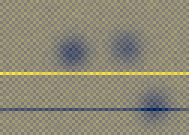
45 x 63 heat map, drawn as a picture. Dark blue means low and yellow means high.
Dips: three. Odd lines: rows 25 and 37. Slope: none. Ninth with the lowest average: bottom right.
